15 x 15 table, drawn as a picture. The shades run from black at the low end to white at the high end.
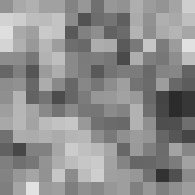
Ninth with the highest average: top left. Ninth with the lowest average: middle right. Histogram: bell-shaped.
